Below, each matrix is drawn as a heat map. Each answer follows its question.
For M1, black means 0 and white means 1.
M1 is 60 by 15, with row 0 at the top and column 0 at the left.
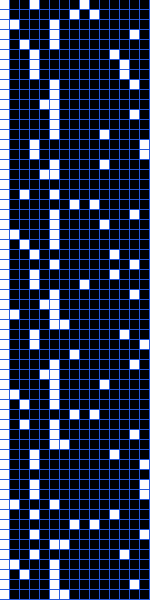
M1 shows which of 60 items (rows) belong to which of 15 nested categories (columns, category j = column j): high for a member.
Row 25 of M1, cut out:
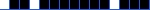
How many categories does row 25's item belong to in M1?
3
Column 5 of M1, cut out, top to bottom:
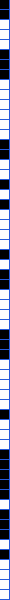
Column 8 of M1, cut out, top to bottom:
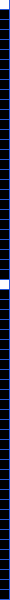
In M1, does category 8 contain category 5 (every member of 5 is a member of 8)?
no
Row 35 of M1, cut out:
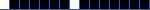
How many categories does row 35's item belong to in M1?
2
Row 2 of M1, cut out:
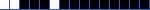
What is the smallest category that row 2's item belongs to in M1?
1
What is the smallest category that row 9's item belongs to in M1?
5
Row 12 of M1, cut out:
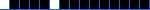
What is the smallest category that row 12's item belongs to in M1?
5
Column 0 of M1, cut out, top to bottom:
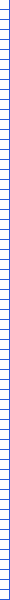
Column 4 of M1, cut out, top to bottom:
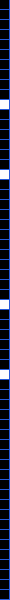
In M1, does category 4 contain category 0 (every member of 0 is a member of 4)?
no
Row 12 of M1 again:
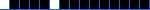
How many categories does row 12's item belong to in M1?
2
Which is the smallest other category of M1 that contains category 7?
0
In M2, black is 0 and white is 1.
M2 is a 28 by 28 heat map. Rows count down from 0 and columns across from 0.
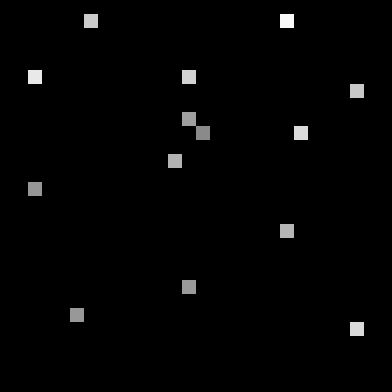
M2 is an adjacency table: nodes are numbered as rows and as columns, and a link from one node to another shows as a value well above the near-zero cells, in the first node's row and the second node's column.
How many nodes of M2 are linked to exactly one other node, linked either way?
8
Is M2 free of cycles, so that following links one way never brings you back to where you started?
yes
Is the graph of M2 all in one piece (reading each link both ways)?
no
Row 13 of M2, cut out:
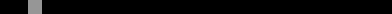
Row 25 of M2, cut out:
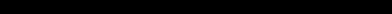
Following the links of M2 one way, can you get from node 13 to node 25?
no
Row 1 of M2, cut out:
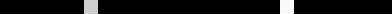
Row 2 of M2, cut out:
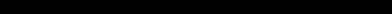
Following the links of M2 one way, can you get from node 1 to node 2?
yes
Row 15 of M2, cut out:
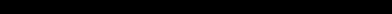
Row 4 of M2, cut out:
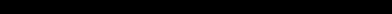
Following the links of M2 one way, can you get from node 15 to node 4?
no
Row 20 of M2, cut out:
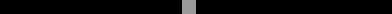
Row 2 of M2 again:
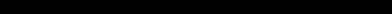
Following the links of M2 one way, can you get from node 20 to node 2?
yes
